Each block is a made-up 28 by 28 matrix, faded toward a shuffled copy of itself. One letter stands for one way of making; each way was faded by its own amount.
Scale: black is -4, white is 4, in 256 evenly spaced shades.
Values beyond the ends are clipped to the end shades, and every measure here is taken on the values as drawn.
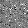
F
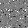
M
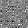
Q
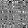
Q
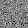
F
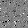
M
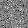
F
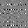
Q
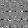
Q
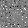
M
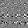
Q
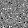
F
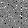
M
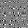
Q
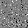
M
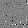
M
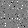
M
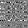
Q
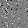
M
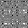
Q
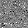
F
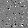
M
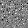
F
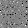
M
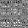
Q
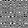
Q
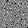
M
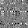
Q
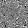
F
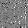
M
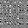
Q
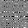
Q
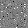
M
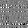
Q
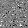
F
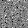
F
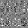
Q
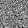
F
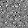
F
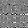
Q
